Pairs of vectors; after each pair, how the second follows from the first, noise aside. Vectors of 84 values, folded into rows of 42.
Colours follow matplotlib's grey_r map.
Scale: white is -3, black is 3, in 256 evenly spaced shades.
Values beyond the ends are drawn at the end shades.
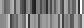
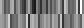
copied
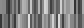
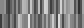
copied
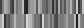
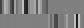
partly zeroed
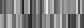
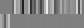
partly zeroed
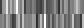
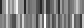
copied
